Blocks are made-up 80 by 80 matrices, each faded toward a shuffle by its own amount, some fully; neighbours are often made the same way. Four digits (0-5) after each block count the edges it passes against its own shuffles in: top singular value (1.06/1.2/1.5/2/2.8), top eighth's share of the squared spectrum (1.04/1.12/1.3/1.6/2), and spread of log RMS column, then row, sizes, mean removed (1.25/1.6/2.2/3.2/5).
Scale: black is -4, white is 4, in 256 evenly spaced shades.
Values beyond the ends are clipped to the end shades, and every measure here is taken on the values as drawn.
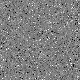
2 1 0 0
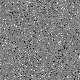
0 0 0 0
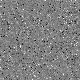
1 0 0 0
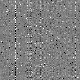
4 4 2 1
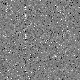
3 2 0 0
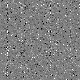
3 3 1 0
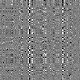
5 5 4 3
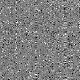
4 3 2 1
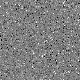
3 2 1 0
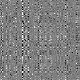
5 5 3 2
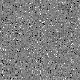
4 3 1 0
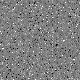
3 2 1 0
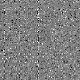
4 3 2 1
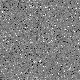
1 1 0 0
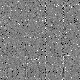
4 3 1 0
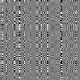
5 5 4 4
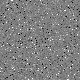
0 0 0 0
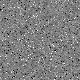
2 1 0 0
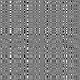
5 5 4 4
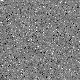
1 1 0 0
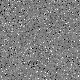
0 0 0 0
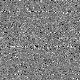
2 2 0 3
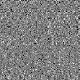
4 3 2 2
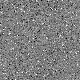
1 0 0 0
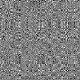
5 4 3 3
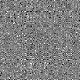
4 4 2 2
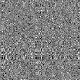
4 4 2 2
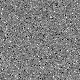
0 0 0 0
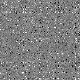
2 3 2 2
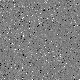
1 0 0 0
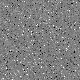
0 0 0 0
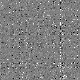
3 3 2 2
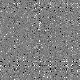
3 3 2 2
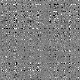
3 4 3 3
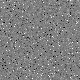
0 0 0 0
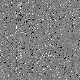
2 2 1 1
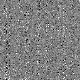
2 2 2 0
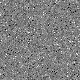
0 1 1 0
